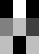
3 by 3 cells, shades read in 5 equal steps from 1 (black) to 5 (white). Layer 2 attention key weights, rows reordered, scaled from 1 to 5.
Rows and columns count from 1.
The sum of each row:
7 9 9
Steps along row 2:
up down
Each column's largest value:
4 5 4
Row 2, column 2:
4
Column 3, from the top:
1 2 4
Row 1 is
1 5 1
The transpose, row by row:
1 3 4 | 5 4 1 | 1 2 4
